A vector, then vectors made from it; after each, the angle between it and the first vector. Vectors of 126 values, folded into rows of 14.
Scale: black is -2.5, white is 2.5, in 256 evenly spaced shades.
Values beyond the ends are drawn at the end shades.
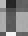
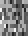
orthogonal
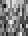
partly opposed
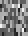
orthogonal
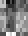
nearly parallel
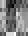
nearly parallel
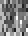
partly aligned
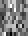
partly opposed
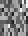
orthogonal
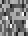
orthogonal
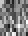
partly aligned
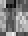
nearly parallel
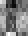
nearly parallel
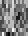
partly opposed
